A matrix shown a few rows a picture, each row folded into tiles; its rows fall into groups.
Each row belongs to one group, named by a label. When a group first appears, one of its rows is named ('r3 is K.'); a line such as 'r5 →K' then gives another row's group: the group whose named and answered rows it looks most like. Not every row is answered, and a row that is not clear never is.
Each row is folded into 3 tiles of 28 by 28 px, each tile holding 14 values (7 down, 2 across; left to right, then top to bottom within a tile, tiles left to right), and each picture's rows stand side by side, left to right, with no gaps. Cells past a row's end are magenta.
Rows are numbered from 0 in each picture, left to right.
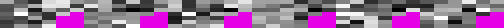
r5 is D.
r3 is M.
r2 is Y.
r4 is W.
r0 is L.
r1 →W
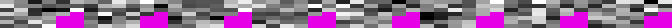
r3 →Y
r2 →Y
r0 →W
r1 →L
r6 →M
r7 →D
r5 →Y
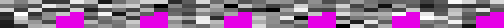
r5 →D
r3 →M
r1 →L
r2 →M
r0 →Y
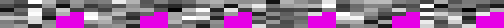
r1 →D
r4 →D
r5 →W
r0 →M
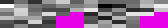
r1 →Y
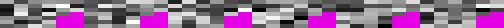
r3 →M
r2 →W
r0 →L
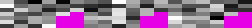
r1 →M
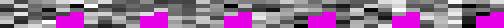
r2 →M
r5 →D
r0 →L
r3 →D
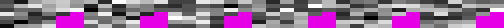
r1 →L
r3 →Y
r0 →L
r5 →Y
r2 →D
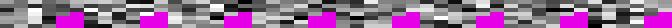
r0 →M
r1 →Y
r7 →L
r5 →W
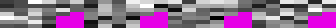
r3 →D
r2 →L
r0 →D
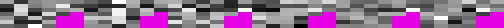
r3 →D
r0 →L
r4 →W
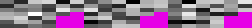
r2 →L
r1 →Y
